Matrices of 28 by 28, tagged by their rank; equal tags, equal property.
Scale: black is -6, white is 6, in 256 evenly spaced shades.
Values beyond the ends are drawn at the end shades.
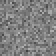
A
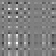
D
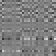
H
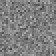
A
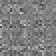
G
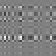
D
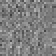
G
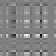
D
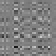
H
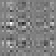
H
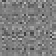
G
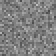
A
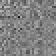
G
